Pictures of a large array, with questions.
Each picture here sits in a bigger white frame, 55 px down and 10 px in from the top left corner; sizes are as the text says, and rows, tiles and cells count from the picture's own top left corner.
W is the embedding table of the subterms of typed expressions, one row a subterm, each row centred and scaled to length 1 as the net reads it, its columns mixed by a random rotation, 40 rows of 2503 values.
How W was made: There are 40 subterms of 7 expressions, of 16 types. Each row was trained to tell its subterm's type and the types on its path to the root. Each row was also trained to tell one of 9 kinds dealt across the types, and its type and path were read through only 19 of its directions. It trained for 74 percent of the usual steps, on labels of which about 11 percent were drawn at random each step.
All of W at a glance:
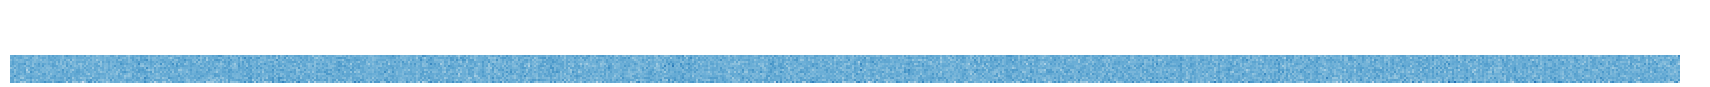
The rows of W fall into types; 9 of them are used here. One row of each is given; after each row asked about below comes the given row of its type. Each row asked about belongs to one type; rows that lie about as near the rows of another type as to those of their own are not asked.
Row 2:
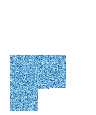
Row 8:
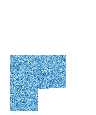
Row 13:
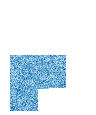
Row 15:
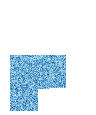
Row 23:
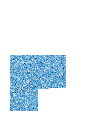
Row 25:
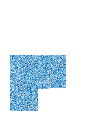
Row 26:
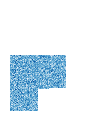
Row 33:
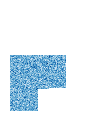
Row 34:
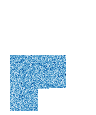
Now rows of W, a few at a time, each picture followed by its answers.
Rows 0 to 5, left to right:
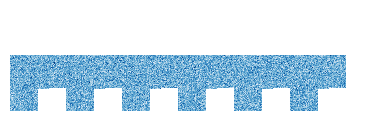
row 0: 15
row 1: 8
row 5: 23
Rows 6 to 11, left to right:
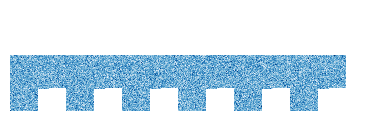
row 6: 13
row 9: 25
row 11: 8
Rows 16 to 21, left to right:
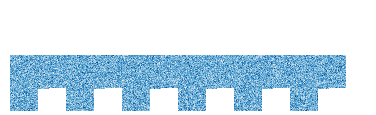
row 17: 23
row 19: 13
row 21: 2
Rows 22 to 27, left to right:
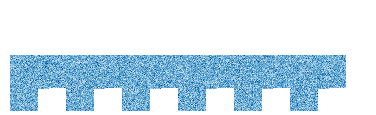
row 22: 33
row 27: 8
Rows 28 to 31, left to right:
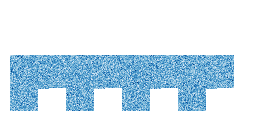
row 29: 23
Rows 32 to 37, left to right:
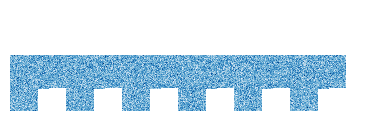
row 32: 26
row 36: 15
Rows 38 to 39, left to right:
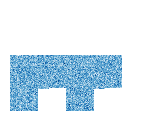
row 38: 33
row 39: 13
